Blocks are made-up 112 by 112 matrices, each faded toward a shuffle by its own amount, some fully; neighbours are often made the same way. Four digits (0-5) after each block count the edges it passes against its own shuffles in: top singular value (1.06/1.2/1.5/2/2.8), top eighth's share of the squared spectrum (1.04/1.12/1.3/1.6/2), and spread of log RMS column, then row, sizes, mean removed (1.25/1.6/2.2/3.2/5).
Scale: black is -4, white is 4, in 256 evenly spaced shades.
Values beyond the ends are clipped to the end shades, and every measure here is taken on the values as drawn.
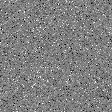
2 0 0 0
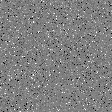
0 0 0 0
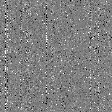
3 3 3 1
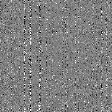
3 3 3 2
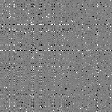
5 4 2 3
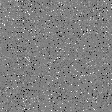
3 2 1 1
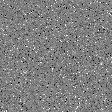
2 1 0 0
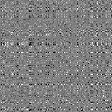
5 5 3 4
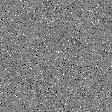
3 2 0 1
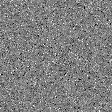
0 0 0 0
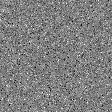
2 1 0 0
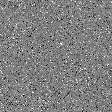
2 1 0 0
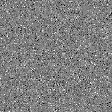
4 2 1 1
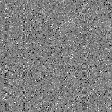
4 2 1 1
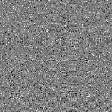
4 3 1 2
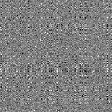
5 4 3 3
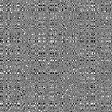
5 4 3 3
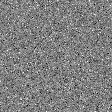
0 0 0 0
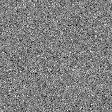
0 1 0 2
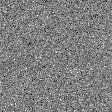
0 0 0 0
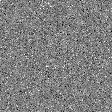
0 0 0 0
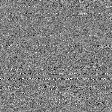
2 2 0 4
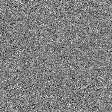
0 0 0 2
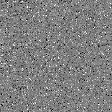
3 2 1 1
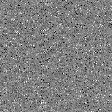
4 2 1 1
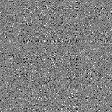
4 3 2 2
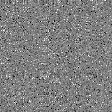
4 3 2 1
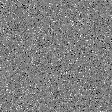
2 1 0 0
